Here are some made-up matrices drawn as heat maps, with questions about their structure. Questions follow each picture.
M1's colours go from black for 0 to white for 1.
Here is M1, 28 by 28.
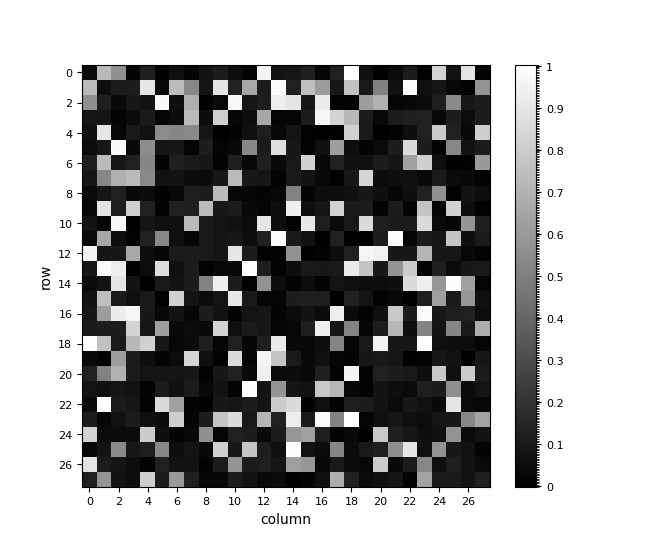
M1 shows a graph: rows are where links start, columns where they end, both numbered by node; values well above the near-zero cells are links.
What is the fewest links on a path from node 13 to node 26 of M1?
3
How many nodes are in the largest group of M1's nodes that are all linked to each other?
4
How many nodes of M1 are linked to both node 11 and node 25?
2
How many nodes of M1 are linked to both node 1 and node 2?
5
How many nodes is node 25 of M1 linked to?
9
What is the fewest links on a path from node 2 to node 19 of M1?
1
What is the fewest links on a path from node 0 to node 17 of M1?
2
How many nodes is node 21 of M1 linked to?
5
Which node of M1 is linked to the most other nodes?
node 1
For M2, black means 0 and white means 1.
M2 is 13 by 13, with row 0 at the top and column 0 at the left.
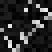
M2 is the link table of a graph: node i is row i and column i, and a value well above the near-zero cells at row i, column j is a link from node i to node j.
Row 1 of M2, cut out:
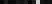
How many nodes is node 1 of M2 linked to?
1
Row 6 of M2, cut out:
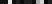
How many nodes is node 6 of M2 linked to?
3
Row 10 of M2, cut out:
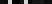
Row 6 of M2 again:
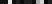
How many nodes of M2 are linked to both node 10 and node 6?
1
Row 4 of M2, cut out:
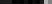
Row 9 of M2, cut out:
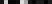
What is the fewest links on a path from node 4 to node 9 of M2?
4
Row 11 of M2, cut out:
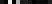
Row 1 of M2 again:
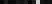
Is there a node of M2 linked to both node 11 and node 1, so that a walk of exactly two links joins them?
no
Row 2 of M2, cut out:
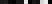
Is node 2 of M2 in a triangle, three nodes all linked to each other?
yes
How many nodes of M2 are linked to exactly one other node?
3
